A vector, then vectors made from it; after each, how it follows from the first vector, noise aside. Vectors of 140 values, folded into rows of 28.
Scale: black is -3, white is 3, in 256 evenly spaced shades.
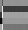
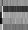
copied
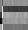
copied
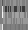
partly zeroed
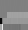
partly zeroed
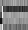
copied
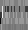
partly zeroed
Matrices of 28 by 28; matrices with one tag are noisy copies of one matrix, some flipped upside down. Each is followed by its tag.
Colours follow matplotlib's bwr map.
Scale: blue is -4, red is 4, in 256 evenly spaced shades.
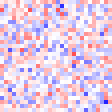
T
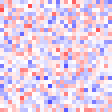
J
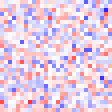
T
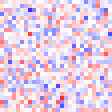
T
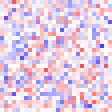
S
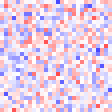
S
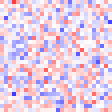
S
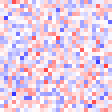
S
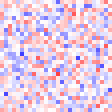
S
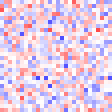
J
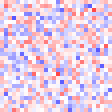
S
